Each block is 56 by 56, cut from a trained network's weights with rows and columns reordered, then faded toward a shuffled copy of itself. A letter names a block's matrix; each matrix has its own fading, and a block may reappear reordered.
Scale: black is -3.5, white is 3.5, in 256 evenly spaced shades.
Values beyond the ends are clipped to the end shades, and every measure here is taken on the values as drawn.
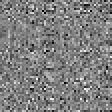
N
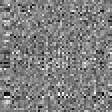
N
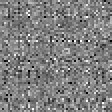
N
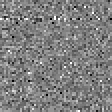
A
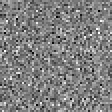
A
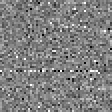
A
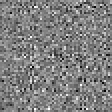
N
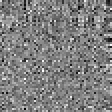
N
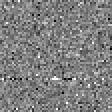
A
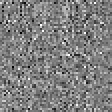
N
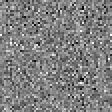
A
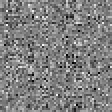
N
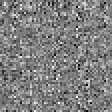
N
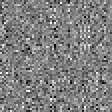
N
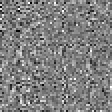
N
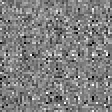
N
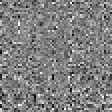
N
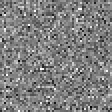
A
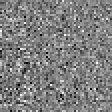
N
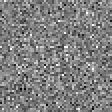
A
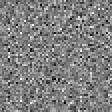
N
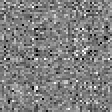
N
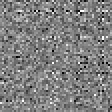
N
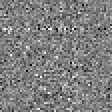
A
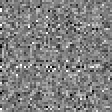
N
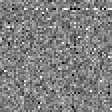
A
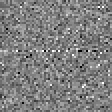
A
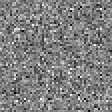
A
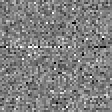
A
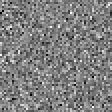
A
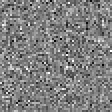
A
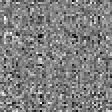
N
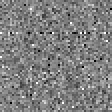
A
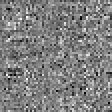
N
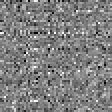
N
